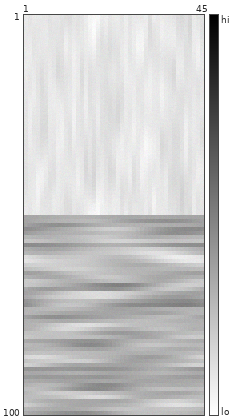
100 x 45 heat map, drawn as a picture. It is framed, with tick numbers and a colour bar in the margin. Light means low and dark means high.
The table splits into 2 rows of 1 panel. Panel 1,1: very low, streaked downward, faint in contrast. Panel 2,1: low, streaked across.
